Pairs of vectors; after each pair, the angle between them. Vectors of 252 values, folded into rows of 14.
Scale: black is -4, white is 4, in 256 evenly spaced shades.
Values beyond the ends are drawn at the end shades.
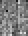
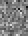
orthogonal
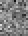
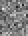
partly opposed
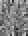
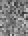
partly opposed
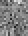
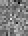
nearly opposite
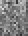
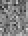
nearly opposite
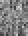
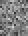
orthogonal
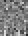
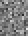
partly opposed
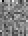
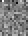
nearly opposite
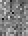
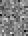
partly opposed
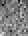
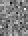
partly opposed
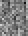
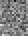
partly aligned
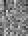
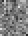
partly opposed
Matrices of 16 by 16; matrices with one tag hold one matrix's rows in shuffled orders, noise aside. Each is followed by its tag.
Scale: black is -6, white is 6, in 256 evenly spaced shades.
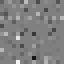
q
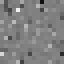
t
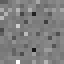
q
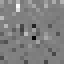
q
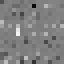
q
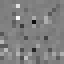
q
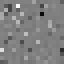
t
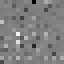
q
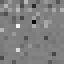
q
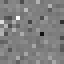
t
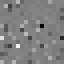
t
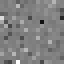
t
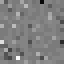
t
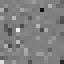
t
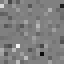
t
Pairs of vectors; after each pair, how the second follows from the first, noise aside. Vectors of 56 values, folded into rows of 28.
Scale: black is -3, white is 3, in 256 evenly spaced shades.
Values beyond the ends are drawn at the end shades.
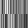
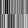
negated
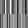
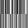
sign-scrambled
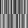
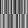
copied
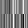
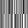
sign-scrambled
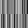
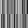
copied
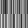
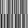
negated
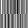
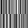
negated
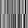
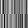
wrapped around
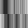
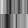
wrapped around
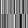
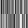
negated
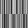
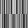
copied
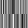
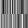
wrapped around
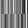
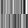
sign-scrambled
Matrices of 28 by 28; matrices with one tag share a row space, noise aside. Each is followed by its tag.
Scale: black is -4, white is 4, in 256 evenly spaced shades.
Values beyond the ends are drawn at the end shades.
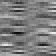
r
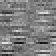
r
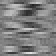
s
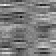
r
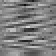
s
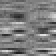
r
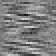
s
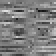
r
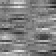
r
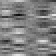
r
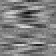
s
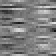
r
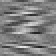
s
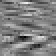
s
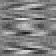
s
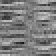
r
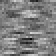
s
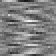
s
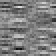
r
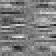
r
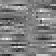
r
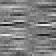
r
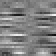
r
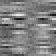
r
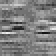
r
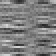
r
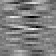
s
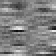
r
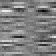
r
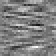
s
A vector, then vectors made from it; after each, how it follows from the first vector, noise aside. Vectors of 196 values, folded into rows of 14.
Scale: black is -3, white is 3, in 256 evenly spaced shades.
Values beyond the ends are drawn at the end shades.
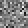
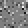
partly zeroed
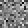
wrapped around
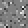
partly zeroed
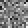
wrapped around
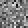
wrapped around
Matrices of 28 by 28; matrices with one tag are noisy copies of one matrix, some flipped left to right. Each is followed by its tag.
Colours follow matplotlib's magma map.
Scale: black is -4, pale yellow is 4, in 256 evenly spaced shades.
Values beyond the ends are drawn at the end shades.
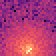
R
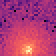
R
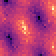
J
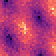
J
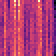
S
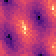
J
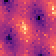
J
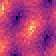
J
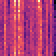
S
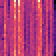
S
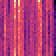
S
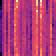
S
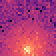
R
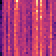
S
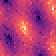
J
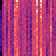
S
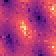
J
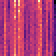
S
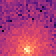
R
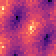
J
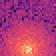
R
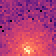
R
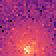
R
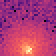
R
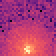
R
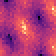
J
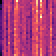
S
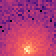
R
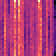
S
